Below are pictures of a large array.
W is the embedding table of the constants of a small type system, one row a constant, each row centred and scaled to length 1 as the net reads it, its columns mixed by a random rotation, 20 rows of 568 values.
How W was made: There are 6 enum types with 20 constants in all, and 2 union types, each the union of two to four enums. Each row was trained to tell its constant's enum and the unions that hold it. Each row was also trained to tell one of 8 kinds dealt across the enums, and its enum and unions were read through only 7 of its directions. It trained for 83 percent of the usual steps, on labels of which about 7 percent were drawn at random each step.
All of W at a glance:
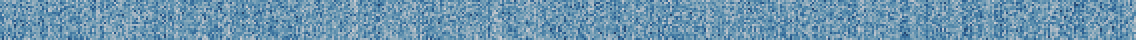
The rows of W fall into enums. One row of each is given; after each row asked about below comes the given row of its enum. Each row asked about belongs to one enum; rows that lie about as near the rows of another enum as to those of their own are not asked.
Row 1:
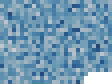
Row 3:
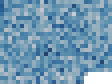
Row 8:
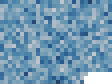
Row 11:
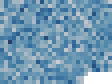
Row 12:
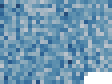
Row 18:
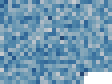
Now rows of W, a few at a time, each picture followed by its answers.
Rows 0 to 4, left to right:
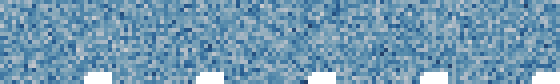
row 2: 8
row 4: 1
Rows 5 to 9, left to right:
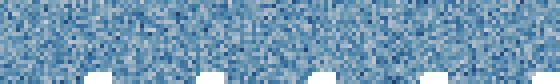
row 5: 18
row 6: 8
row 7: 12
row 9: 8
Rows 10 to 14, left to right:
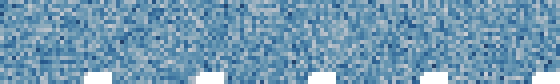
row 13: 18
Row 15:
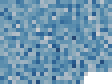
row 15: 18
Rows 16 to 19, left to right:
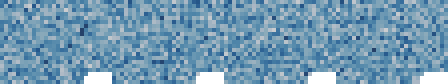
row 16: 8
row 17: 18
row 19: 11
